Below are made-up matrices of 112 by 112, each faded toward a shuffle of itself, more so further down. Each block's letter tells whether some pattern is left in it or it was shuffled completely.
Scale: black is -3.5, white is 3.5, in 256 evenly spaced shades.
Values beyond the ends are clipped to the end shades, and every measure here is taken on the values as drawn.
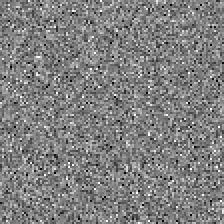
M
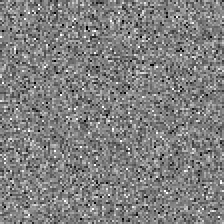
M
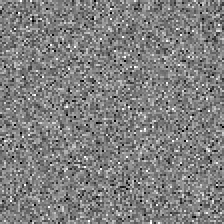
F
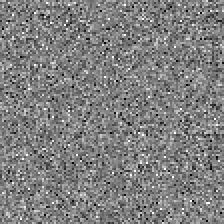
M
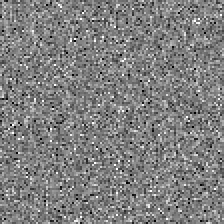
F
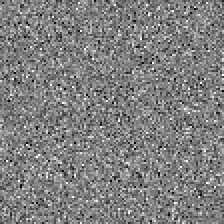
M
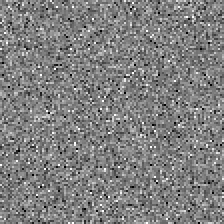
F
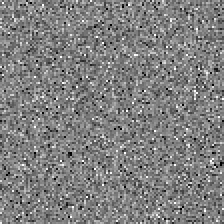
F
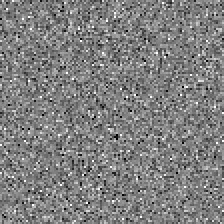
M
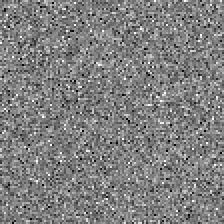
F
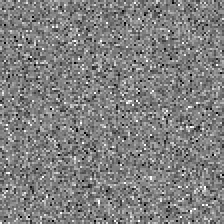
F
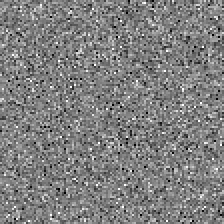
M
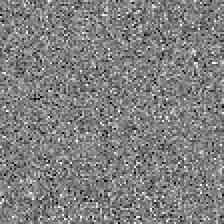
M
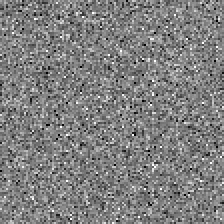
F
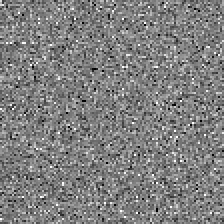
M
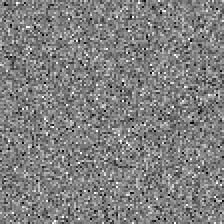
F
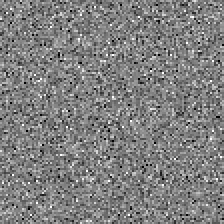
M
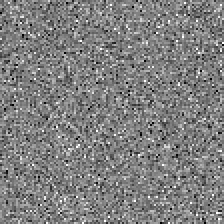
M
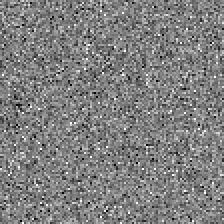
F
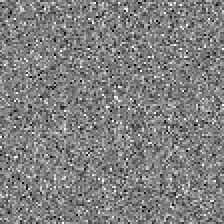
M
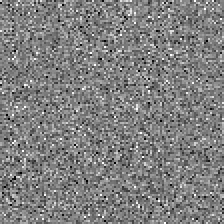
M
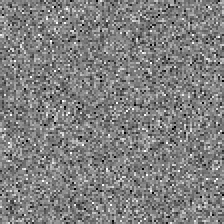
F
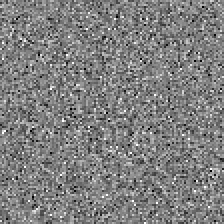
M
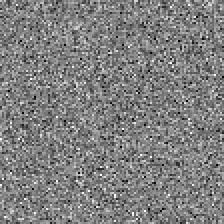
F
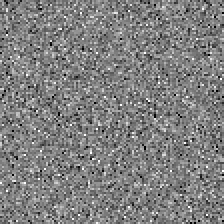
F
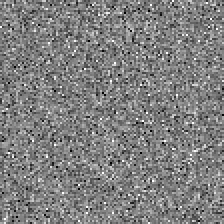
F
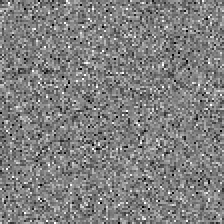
M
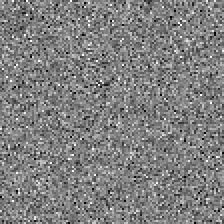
F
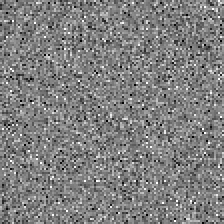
M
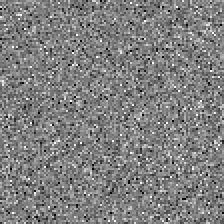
F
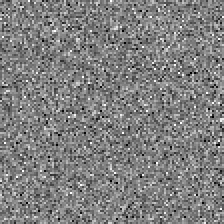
M
